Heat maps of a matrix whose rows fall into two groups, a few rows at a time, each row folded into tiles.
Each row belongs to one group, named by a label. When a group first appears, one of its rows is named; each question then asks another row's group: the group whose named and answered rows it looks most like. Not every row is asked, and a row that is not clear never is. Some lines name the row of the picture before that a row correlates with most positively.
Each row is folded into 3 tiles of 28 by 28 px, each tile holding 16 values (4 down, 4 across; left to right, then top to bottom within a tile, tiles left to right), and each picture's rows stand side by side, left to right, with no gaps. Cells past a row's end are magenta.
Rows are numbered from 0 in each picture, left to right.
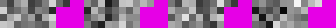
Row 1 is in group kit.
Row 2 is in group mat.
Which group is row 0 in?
mat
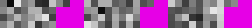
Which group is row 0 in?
mat
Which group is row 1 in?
mat
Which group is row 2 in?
kit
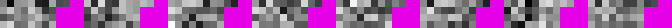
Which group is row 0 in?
mat
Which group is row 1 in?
kit
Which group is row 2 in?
mat
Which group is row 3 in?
mat
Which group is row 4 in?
mat
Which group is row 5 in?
mat
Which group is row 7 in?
mat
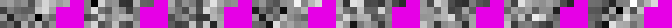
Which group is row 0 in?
kit
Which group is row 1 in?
mat
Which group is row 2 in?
kit
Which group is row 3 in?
kit
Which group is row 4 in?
mat
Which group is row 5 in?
mat
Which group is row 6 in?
mat
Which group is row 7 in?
kit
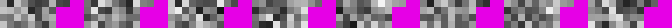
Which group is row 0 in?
mat
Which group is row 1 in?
mat
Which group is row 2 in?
mat
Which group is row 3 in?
kit
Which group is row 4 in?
kit
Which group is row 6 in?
kit
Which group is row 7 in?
mat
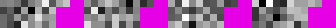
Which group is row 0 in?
kit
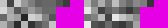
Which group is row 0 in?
mat
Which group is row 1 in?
mat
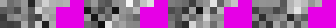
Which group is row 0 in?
kit
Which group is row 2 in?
kit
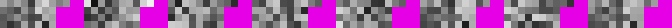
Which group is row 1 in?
kit
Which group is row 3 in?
mat
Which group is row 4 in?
mat
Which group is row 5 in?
kit
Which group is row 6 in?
mat
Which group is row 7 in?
kit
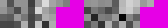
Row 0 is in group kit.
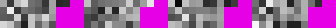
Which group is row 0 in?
mat
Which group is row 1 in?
kit
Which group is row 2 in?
mat
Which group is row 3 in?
mat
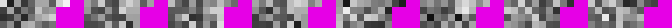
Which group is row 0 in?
kit
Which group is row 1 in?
kit
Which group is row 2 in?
kit
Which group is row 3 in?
kit
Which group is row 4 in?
mat
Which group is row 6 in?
mat
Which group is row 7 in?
mat
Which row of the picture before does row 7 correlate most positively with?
2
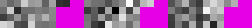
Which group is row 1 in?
kit
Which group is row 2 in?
kit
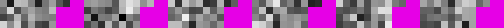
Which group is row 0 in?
mat
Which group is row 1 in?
kit
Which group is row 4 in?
kit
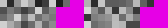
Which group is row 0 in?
mat
